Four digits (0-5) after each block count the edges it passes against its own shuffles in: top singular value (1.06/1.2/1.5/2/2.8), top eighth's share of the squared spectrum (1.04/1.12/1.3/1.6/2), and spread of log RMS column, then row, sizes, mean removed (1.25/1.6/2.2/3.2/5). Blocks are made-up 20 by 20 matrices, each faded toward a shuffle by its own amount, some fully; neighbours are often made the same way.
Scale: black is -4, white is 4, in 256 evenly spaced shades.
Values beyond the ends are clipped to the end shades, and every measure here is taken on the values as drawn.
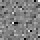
1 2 0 0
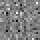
2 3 0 1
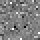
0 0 0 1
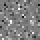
0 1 0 0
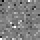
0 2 0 0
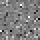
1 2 0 0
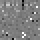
2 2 0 0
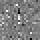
2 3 1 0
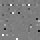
1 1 0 0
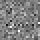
2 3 1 0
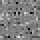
1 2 0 2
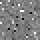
0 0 0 0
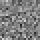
2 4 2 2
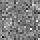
0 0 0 0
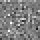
0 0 0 0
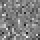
1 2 0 1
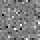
0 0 0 0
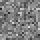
0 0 0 0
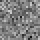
0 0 0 0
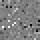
0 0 0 0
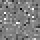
0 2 0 0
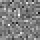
2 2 0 0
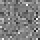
3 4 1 1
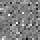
2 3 0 1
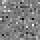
1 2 0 0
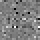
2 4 0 1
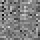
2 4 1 1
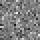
1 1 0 0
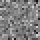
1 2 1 0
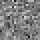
2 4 1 1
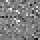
1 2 0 0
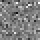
0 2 0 1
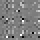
3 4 1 1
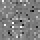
2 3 0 0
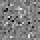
1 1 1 0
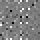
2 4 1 0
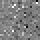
0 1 0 0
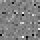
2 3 0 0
